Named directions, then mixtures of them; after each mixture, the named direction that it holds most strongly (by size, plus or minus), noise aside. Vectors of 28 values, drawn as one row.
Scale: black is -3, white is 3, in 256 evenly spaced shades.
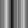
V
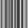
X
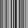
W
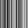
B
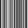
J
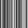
B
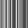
B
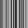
W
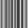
X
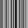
W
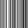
B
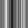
V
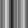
V
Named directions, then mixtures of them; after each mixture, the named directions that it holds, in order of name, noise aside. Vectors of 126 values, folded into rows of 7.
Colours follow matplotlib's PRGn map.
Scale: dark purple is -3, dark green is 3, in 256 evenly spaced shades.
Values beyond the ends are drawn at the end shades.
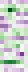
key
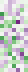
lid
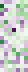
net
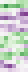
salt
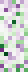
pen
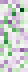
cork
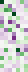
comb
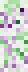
cork, lid, salt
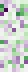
net, pen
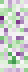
comb, key, lid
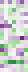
key, pen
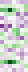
key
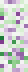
key, lid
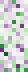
pen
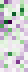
comb, cork, net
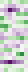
key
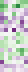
comb, net, salt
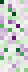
comb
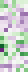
comb, pen, salt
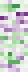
key, lid, salt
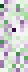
net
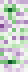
key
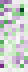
cork, net, pen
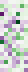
lid, net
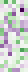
cork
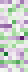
key, pen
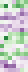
salt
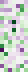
cork, pen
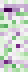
key, lid, pen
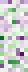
key, lid, pen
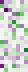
comb, net, pen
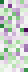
comb, lid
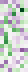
cork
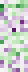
net, salt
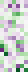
comb, pen
